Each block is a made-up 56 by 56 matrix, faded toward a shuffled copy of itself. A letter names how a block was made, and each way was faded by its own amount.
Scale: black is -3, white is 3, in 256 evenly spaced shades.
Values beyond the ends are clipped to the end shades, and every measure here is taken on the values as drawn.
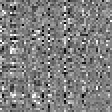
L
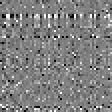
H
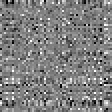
H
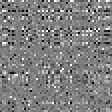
H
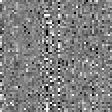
L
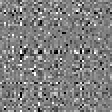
H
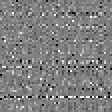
H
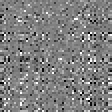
H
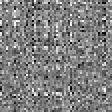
L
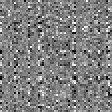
L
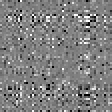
H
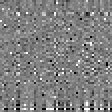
H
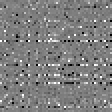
H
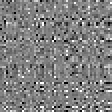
H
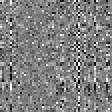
L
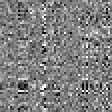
L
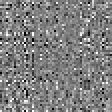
L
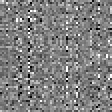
L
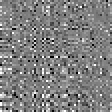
H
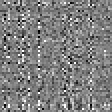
L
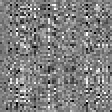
L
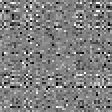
H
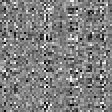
L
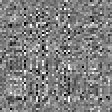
L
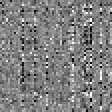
L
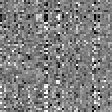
L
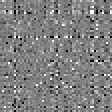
H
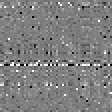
H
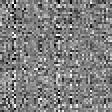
L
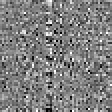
L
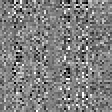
L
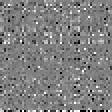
H
